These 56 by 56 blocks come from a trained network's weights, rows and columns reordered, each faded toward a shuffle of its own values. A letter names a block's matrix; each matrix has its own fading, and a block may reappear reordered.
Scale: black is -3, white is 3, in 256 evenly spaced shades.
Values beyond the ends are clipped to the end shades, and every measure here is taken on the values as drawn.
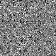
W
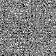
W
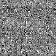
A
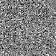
W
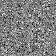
W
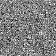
W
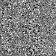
W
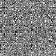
A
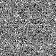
W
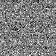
W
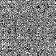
A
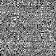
A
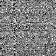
A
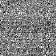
A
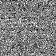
W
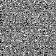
A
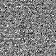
W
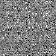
A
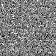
W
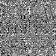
A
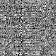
A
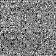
W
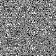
A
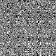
A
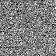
W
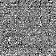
A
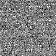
W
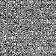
A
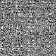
A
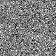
W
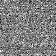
W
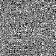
A
